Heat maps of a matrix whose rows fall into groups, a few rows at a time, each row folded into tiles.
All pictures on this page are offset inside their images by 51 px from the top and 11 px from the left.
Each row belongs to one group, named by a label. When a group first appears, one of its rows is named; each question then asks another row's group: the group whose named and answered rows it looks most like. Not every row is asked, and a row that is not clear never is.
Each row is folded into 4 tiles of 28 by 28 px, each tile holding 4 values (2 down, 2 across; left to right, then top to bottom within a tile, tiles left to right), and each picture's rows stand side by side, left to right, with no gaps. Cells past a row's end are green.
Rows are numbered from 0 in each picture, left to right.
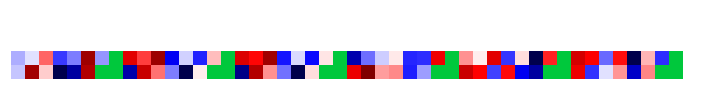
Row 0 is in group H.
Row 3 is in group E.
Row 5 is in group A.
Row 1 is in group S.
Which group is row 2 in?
S
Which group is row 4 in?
E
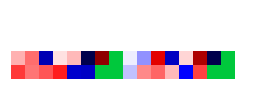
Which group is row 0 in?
E
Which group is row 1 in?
H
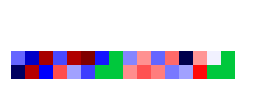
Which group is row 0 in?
H
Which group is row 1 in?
A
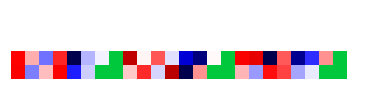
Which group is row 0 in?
A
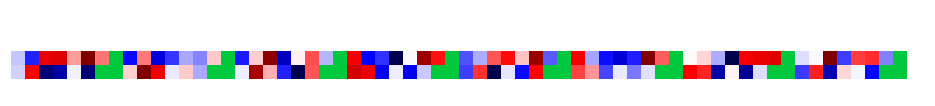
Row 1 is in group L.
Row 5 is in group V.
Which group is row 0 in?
H
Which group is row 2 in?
H
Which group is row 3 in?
V
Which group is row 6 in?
V
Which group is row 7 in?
H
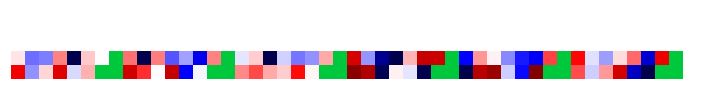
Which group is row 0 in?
A
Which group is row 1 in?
E
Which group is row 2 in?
L
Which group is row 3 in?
V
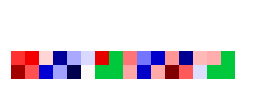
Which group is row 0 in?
V
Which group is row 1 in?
A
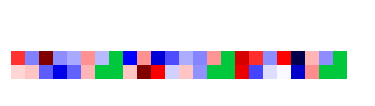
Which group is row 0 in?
H
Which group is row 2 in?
A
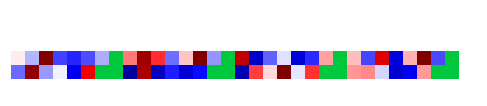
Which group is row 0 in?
S
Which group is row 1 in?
H
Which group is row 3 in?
H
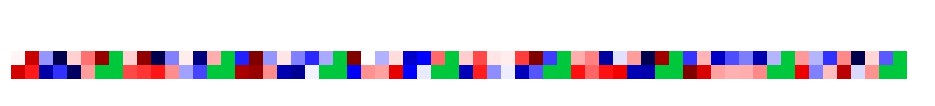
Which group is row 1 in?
L
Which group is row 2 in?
L
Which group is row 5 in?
E
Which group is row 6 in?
L
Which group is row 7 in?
A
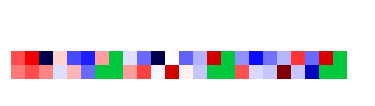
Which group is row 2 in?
E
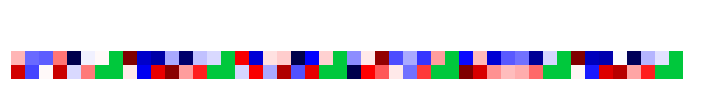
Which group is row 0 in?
A
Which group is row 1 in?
A
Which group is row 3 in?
S
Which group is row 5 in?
A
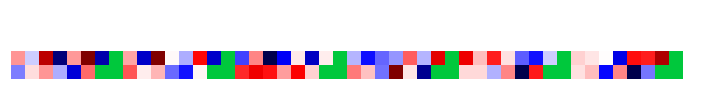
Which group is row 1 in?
H
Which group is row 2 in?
L
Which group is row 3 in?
E
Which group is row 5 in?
V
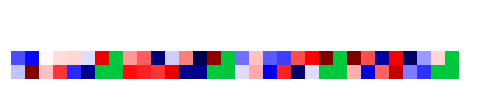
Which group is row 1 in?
E
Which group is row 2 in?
V
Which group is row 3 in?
A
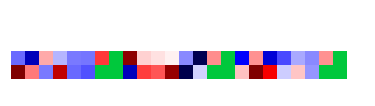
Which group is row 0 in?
E
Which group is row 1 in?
S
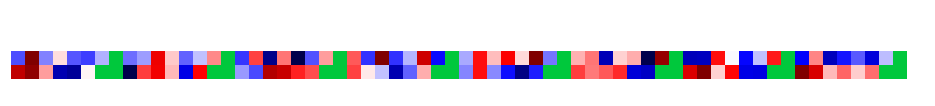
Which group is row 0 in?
L
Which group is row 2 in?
A
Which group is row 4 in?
H
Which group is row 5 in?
E
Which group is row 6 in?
E
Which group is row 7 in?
L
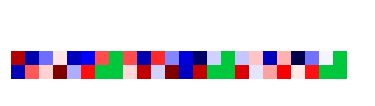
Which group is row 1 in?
S
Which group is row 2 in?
A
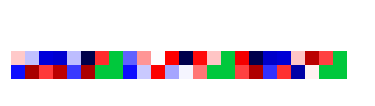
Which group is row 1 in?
A
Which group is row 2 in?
V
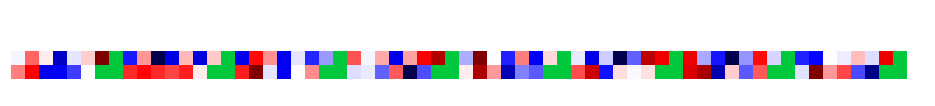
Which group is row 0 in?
V
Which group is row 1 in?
L
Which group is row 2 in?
L
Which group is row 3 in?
V
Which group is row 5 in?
V
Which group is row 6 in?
V
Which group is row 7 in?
E
